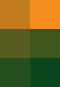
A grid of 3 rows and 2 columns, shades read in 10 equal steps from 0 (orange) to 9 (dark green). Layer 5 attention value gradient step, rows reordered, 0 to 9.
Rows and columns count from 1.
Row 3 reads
8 9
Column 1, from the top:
2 6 8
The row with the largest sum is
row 3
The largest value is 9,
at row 3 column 2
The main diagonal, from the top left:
2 7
